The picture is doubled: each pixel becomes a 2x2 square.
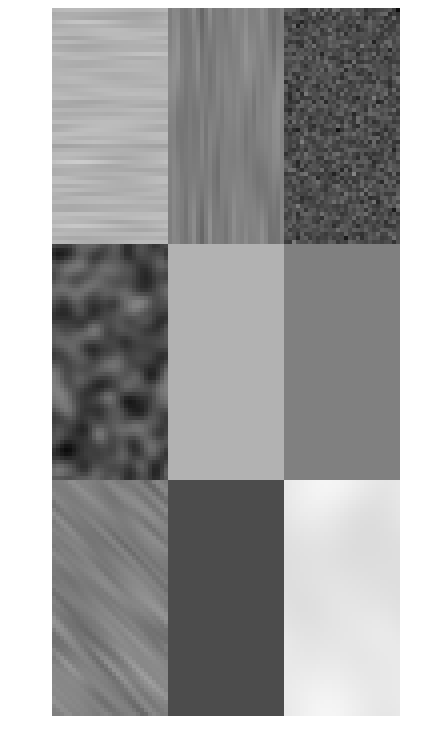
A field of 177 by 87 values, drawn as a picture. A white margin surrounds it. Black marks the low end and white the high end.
The table splits into 3 rows of 3 panels. Panel 1,1: high, streaked across, faint in contrast. Panel 1,2: middling, streaked downward, faint in contrast. Panel 1,3: low, fine-grained. Panel 2,1: low, blotchy. Panel 2,2: high, flat. Panel 2,3: middling, flat. Panel 3,1: middling, slanting down to the right, faint in contrast. Panel 3,2: low, flat. Panel 3,3: very high, smooth, faint in contrast.
